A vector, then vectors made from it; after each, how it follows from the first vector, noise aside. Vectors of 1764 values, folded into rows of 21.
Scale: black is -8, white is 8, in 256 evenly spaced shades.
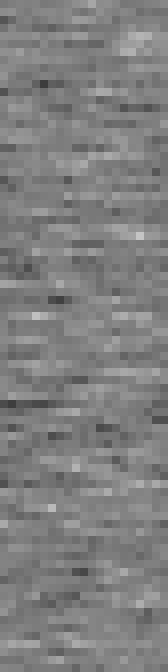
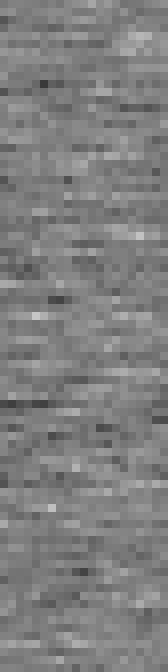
copied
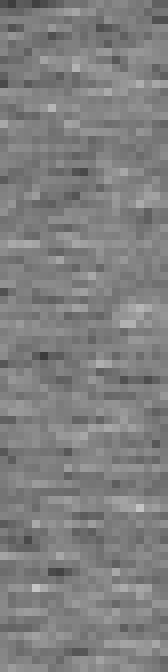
wrapped around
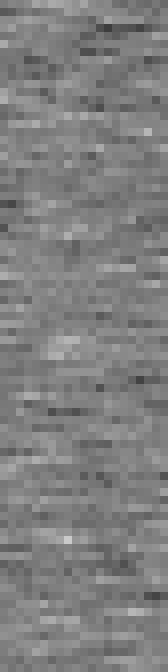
wrapped around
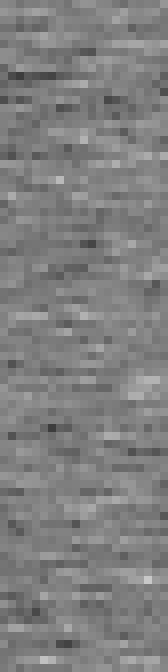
wrapped around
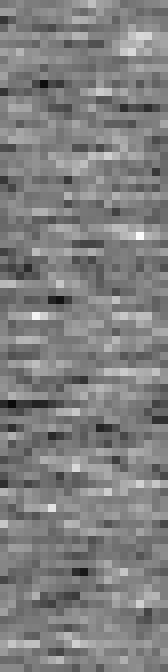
scaled up
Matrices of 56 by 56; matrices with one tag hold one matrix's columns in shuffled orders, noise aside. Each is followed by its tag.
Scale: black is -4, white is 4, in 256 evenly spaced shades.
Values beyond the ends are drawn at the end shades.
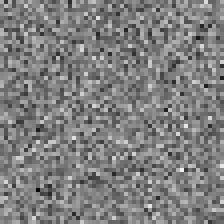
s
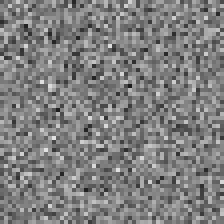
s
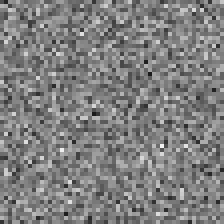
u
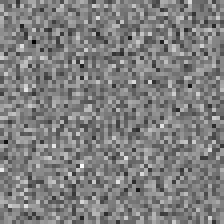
s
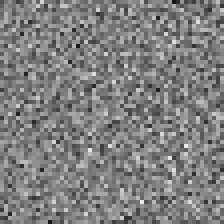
u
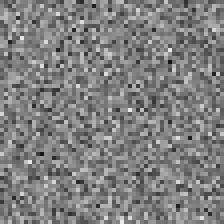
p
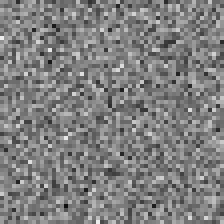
p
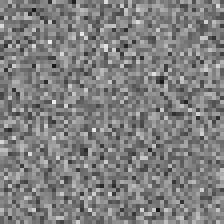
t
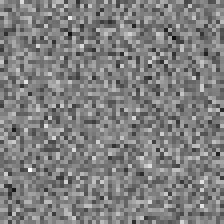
s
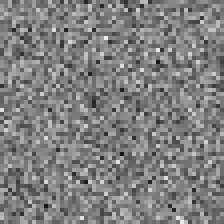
p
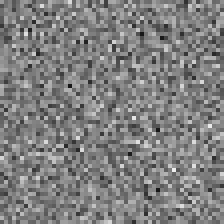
s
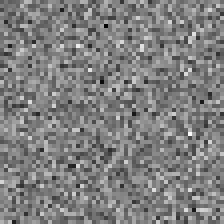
t
